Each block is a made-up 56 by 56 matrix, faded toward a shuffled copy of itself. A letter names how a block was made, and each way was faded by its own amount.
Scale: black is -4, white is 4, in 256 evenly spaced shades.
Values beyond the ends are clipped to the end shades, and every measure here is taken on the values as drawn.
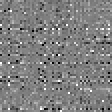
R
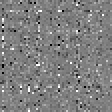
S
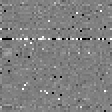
R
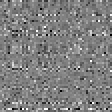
R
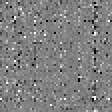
S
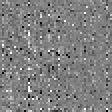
S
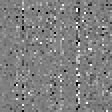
S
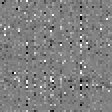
S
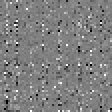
S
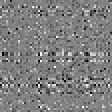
R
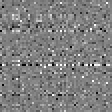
R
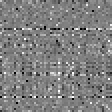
R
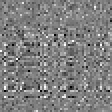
R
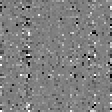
S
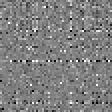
R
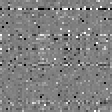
R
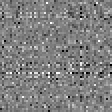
R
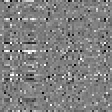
R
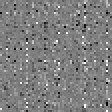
S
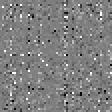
S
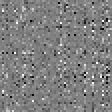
S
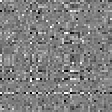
R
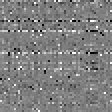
R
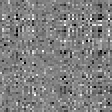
R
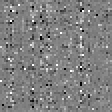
S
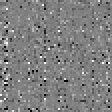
S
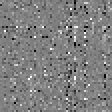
S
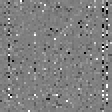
S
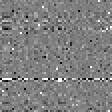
R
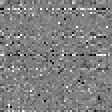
R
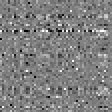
R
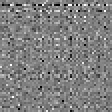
R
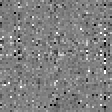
S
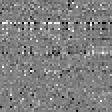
R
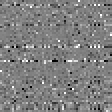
R
